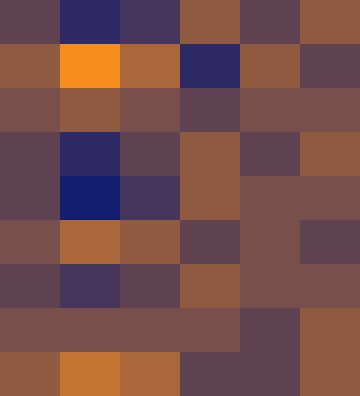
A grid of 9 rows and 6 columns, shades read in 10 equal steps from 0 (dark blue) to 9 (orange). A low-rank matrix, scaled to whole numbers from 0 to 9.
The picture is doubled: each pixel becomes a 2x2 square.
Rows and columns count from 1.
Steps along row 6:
up down down up down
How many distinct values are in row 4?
3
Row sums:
19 29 24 20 18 25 21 24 29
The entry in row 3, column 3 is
4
